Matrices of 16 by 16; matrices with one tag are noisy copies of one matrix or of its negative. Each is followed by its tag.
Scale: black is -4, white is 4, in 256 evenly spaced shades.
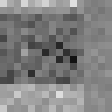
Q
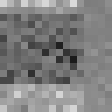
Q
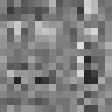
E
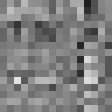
E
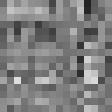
E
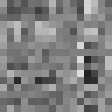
E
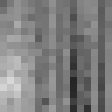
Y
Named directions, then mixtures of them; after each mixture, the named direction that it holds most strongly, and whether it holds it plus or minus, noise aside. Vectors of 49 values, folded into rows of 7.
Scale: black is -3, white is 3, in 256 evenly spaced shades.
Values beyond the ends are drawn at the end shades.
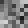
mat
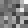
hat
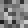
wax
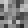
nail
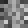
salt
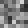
nail, minus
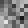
mat, plus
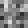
nail, plus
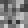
nail, minus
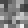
nail, minus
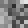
mat, plus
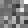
hat, plus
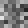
salt, minus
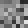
hat, minus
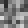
nail, minus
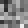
nail, minus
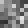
mat, minus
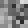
mat, plus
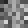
salt, plus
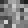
salt, plus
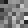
salt, plus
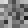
salt, minus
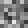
wax, minus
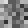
salt, minus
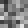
nail, minus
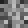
salt, plus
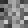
salt, plus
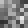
mat, minus
